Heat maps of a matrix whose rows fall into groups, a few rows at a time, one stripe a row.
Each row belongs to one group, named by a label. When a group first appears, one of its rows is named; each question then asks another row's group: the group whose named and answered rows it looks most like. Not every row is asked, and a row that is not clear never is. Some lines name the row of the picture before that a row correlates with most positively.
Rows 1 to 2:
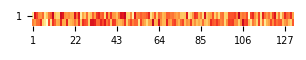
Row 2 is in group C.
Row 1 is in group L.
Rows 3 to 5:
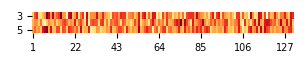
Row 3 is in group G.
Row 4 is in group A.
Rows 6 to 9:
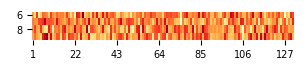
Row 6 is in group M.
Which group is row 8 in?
A
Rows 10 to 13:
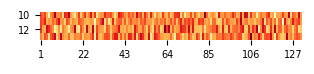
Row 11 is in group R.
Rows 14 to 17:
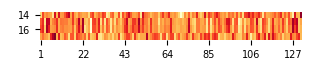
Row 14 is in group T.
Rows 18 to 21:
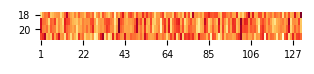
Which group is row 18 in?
T
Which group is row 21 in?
R
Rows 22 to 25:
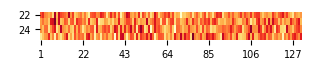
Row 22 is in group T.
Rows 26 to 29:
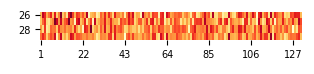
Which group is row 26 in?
L
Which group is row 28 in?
M
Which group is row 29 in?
L
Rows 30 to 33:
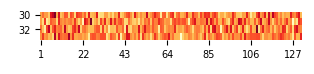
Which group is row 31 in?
M
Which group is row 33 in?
T
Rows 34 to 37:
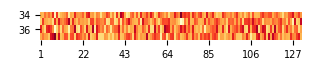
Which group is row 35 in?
T
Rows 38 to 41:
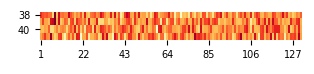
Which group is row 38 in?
T
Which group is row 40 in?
A
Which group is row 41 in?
L
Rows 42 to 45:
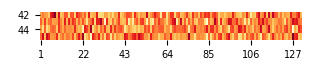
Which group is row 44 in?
M
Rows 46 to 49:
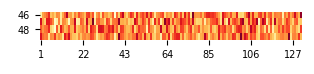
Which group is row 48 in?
C
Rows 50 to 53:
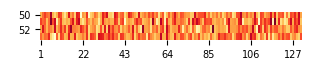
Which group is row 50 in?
L
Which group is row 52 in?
L
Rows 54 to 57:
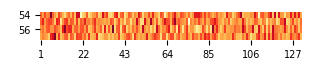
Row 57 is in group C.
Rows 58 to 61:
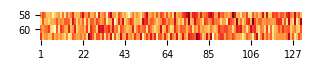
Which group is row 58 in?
A
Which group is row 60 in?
C
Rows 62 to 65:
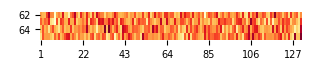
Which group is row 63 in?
C
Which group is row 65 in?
T
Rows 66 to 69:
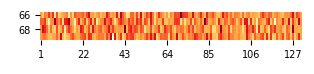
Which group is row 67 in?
G
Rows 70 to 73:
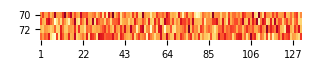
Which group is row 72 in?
A
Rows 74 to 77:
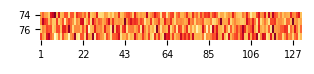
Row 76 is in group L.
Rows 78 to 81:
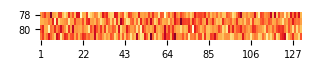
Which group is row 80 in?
T
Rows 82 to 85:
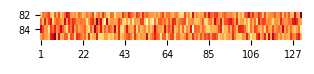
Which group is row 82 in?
T
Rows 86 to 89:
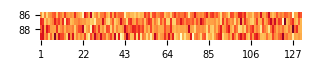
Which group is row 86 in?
M
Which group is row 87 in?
R
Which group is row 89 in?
T
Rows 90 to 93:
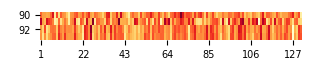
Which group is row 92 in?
M
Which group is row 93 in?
M
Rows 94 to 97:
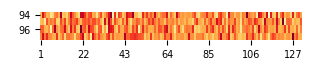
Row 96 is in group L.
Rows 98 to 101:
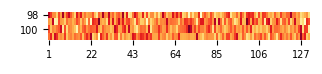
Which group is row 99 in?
M
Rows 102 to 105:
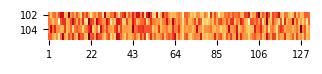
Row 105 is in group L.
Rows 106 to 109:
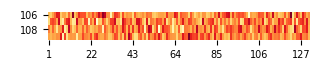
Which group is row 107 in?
L
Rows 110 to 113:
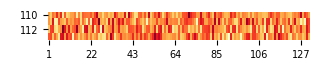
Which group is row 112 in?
G
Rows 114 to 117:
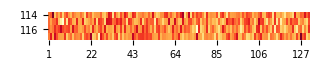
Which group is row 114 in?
R
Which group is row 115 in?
C
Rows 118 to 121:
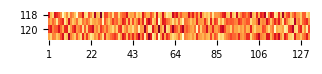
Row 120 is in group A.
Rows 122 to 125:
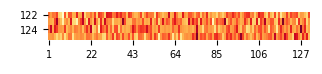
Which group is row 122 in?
C
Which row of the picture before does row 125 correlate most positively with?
119
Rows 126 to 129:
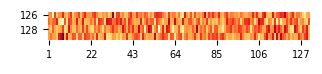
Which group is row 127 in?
C
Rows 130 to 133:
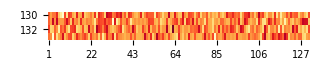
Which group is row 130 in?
C
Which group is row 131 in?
R
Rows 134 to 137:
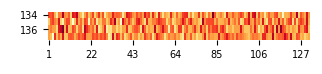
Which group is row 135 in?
L
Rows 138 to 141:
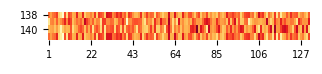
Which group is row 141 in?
C
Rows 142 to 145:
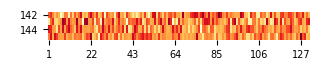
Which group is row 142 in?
A
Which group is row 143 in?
G
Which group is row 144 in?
T
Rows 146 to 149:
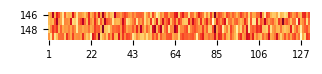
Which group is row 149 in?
M
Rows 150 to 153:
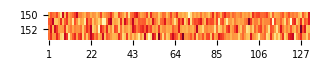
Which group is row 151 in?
R
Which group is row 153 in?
A
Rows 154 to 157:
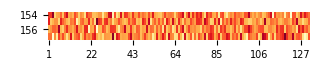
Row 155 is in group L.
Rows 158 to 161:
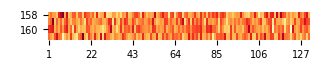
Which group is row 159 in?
R
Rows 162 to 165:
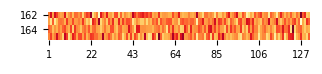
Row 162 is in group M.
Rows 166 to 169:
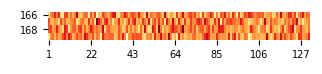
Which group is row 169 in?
G
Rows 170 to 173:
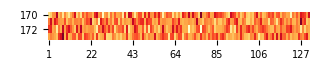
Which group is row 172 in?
T
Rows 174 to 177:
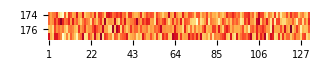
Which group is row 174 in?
C
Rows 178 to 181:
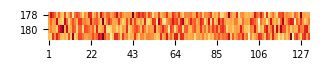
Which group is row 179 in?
A
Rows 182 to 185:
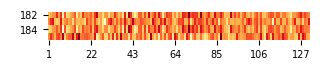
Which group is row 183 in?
R
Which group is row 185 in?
L
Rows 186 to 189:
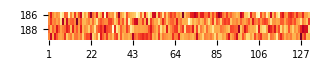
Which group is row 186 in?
A
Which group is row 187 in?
T
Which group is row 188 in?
R
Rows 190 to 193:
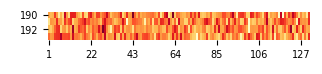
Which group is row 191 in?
G
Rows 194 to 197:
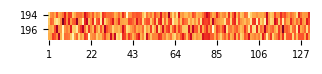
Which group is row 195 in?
G
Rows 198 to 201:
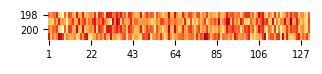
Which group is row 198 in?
C
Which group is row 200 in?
C
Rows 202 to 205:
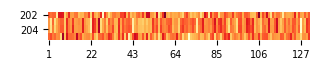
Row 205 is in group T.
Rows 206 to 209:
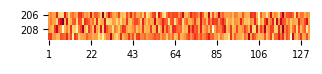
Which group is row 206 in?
A
